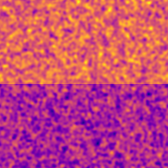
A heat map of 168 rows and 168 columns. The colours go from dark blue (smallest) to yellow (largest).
There are no lone odd cells. The texture is blotchy. A horizontal seam about 50% of the way down splits the table, and the top part is higher.
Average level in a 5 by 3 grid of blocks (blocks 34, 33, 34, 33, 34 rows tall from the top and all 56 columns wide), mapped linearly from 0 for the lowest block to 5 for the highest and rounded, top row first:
5 5 5 | 5 5 5 | 3 3 3 | 0 0 0 | 0 0 0
